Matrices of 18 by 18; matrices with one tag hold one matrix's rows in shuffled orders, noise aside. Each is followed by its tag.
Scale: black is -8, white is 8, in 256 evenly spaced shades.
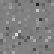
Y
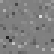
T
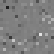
T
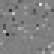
T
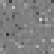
T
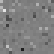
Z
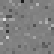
Z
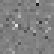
Y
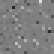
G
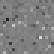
T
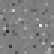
T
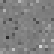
T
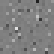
Y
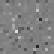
Y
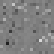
T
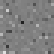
Z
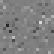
T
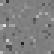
Z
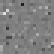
Z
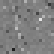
G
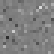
T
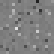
Y
